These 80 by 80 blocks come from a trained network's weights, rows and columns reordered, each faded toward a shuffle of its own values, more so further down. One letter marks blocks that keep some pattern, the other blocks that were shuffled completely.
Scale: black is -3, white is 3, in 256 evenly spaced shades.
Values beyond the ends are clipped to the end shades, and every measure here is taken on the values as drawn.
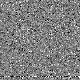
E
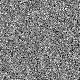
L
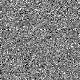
E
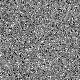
L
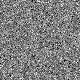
L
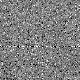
E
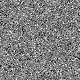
L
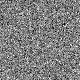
L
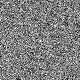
L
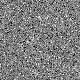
L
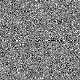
E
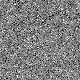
L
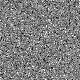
L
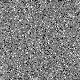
L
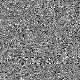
E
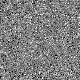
E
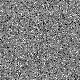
L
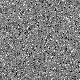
L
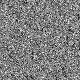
L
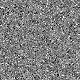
E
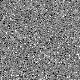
E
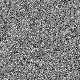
L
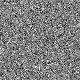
L
